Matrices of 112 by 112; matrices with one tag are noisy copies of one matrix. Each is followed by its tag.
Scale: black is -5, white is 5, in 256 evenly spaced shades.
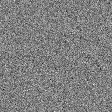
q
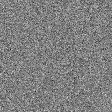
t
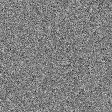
t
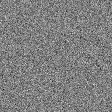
q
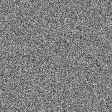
q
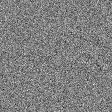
q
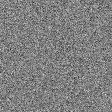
t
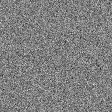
q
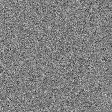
t
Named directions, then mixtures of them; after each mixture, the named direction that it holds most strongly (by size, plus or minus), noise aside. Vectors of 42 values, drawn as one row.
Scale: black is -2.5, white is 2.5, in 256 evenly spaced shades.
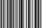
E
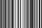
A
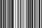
A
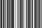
E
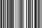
E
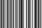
E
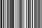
E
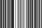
A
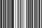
A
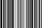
A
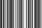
E
